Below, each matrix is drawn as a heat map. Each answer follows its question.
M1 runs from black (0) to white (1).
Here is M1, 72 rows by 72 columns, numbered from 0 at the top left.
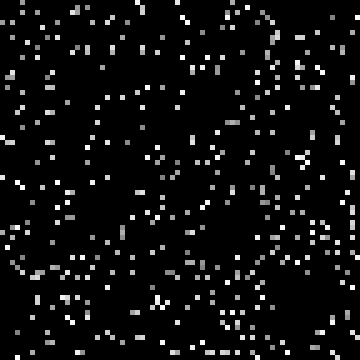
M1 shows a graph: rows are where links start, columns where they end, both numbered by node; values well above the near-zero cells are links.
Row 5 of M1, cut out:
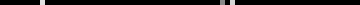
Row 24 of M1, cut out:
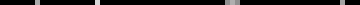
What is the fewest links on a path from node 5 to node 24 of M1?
2
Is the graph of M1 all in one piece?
yes
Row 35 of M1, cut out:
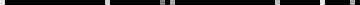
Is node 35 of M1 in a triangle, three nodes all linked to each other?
yes
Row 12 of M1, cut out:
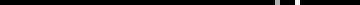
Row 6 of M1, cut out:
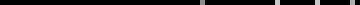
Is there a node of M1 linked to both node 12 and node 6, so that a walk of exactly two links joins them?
yes
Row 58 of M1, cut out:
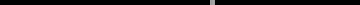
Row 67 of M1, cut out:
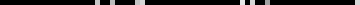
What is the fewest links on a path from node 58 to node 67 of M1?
4
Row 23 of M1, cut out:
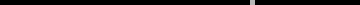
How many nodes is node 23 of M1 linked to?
1
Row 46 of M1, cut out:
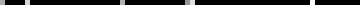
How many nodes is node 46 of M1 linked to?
6
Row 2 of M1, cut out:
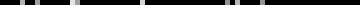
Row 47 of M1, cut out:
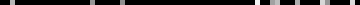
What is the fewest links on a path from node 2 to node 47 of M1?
1
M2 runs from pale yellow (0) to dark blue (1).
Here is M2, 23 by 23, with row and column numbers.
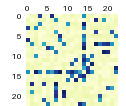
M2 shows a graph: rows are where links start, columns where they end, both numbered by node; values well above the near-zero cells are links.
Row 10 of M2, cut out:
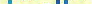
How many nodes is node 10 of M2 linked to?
3
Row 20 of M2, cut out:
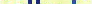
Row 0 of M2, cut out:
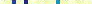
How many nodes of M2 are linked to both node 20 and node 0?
0
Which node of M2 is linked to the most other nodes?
node 14
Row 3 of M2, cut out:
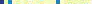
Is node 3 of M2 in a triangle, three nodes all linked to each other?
yes
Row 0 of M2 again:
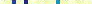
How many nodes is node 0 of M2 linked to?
3
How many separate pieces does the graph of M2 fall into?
1
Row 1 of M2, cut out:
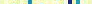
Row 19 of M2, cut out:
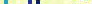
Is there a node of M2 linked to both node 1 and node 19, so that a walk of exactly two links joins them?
yes
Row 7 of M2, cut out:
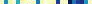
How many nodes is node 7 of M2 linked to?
9
